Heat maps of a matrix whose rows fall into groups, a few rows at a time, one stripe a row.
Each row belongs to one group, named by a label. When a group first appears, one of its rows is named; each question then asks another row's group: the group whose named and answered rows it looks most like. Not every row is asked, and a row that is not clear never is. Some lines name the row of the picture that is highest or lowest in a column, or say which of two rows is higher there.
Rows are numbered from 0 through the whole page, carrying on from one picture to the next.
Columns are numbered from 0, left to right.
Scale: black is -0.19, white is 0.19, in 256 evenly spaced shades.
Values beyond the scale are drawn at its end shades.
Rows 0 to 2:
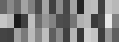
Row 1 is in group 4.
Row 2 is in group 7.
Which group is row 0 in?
7
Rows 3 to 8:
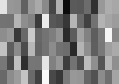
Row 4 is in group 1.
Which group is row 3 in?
4
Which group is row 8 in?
1
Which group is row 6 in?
4
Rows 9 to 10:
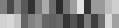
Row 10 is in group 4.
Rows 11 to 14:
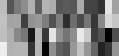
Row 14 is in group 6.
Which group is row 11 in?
4
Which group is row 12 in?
4
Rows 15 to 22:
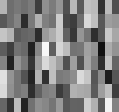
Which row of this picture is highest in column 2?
22
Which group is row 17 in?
4
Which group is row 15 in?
7
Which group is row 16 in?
7
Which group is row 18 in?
7
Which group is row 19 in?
7
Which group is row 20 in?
6
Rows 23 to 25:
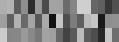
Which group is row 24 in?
7
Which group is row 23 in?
6
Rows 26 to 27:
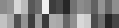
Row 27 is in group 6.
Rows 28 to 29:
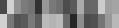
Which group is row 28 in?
1
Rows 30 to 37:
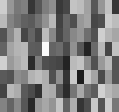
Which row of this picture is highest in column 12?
35
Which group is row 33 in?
1
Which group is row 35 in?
7
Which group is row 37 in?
7
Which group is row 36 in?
1
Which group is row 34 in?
6
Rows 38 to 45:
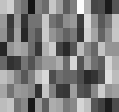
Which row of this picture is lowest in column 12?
43
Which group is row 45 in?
6
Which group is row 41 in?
1
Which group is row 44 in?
1
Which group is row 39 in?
7
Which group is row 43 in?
4
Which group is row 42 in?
7
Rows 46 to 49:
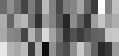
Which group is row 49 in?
6
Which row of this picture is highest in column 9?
46
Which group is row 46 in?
1
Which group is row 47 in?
1
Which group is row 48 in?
4
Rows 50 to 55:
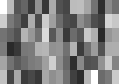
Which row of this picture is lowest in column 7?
52
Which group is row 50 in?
6
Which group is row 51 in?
4
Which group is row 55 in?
7
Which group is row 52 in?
7
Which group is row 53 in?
7
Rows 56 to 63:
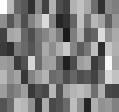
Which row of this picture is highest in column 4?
60
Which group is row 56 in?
6
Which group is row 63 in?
1
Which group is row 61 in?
4
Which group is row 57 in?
1
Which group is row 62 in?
6
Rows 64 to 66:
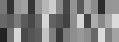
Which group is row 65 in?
1
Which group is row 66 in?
1
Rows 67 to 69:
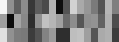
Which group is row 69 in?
6
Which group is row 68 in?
7
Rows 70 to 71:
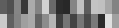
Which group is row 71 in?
4
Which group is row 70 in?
1
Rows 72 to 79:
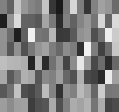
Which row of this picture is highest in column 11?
76
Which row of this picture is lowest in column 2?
74
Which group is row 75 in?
7
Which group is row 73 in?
1
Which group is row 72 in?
1
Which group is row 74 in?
4
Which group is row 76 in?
6
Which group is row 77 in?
4
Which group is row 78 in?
1
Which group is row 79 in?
6
